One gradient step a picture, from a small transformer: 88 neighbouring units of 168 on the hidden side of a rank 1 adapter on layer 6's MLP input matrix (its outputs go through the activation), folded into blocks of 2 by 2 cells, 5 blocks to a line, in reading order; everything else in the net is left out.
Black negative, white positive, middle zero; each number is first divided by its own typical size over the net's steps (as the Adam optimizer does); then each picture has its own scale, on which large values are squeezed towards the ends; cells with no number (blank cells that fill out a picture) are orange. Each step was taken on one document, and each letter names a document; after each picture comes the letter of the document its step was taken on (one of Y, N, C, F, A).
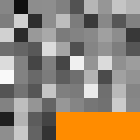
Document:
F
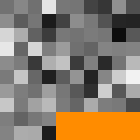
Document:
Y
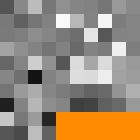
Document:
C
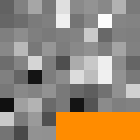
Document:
C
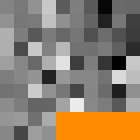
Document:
Y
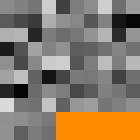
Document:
Y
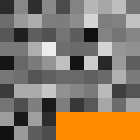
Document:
F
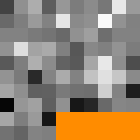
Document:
C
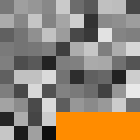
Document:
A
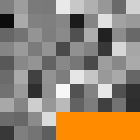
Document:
A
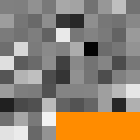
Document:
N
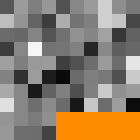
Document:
Y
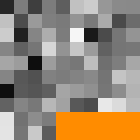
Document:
F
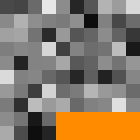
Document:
F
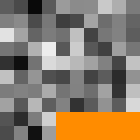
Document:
F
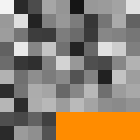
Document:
F
